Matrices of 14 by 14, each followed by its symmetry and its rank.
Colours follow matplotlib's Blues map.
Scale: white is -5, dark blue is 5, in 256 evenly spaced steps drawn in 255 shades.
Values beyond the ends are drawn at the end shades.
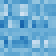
neither, rank two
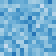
neither, full rank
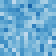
neither, full rank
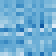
neither, rank two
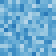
neither, full rank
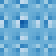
symmetric, rank one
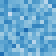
neither, full rank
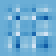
symmetric, rank one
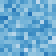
neither, full rank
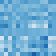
neither, rank two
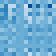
neither, rank two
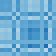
symmetric, rank one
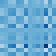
symmetric, rank one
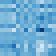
neither, rank two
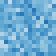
neither, full rank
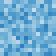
neither, full rank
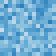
neither, full rank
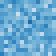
neither, full rank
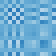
symmetric, rank one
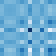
symmetric, rank one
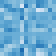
neither, rank two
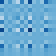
symmetric, rank one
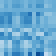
neither, rank two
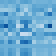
neither, rank two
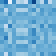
neither, rank two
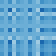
symmetric, rank one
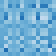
neither, rank two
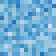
neither, full rank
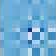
symmetric, rank one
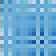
symmetric, rank one
